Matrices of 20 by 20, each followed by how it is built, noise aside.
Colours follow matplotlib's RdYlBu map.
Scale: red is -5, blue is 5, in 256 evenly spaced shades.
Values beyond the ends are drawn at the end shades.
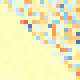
upper triangular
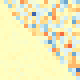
upper triangular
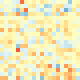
low rank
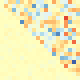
upper triangular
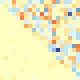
upper triangular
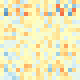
low rank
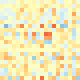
low rank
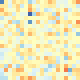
low rank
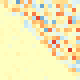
upper triangular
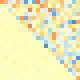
upper triangular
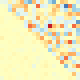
upper triangular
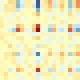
low rank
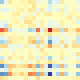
low rank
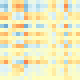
low rank
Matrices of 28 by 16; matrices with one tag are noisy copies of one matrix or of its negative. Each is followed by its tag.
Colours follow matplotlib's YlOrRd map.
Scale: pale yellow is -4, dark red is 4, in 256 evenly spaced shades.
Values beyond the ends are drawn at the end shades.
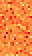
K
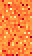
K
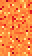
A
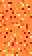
K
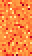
K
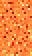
K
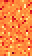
A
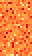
K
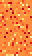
K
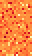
K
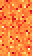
A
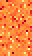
A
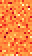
K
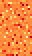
K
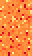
A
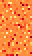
K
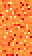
K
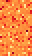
A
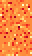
K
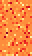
K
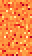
K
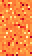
K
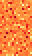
K
